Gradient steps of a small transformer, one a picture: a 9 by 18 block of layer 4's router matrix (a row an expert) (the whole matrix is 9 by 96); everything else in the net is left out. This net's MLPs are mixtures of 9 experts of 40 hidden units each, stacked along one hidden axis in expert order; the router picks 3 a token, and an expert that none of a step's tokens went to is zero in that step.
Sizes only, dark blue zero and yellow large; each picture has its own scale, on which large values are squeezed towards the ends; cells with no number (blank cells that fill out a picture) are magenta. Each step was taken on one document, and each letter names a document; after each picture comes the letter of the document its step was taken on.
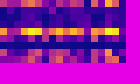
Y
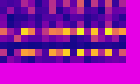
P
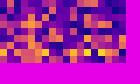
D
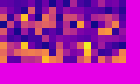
Y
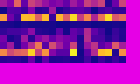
Y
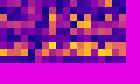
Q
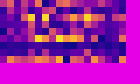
D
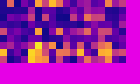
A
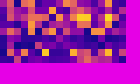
Y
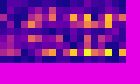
Q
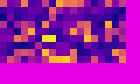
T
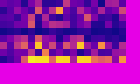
A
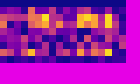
P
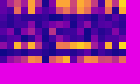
A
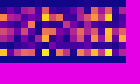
P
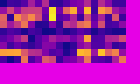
Q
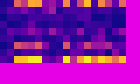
A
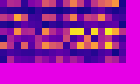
P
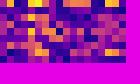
Y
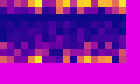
A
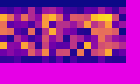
P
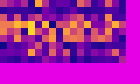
Y
